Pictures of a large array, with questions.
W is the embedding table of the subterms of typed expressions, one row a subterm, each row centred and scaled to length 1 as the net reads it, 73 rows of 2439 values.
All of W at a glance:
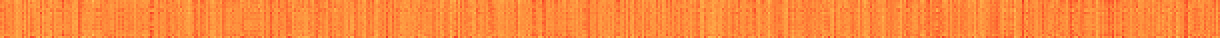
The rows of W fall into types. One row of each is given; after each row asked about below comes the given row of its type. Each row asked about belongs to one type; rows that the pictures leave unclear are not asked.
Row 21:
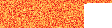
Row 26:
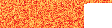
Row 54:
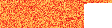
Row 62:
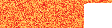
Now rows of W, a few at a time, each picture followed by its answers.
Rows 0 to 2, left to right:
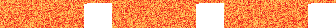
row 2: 26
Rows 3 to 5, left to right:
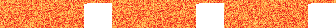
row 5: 26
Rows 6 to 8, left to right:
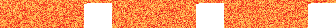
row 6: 62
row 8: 54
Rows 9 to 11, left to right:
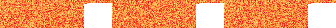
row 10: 26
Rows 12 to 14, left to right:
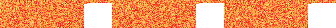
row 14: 26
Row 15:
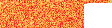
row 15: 54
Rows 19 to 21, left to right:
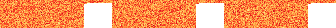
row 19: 54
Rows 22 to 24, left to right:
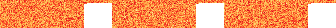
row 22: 54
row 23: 21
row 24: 26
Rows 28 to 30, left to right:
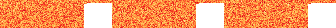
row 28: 62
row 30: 21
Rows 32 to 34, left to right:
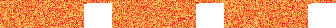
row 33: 54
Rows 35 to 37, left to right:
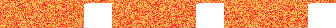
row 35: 62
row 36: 62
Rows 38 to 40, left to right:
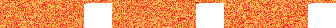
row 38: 62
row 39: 54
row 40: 62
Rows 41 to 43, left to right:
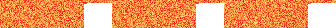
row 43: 62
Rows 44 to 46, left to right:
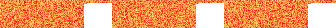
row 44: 26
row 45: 21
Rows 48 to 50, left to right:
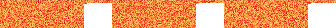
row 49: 54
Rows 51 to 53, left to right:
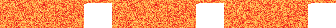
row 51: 62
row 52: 62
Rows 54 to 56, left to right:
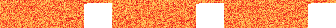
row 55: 26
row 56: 54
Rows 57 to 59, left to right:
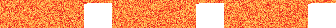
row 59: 62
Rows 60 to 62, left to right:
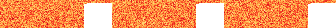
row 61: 54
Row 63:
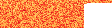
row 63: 62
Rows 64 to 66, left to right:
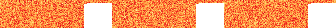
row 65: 21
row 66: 54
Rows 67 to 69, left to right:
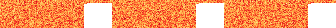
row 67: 26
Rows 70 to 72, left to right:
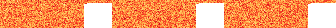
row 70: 21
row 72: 62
